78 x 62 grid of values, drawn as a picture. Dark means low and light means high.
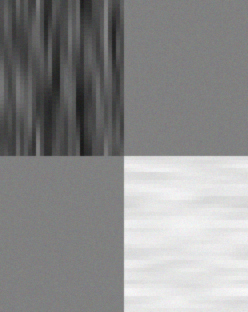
The table splits into 2 rows of 2 panels. Panel 1,1: low, streaked downward. Panel 1,2: middling, flat. Panel 2,1: middling, flat. Panel 2,2: very high, streaked across, faint in contrast.
